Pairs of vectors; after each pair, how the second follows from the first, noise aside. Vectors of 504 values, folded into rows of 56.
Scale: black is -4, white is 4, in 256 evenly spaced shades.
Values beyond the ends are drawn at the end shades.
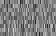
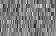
shuffled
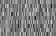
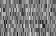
shuffled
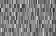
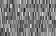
shuffled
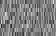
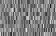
shuffled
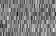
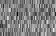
copied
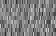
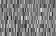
shuffled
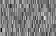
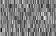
copied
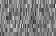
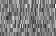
copied
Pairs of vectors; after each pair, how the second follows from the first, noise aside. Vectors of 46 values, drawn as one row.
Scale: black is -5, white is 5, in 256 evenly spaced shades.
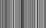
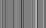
partly zeroed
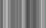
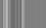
partly zeroed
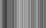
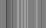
partly zeroed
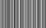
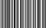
scaled up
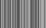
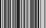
scaled up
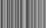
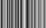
scaled up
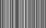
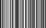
scaled up
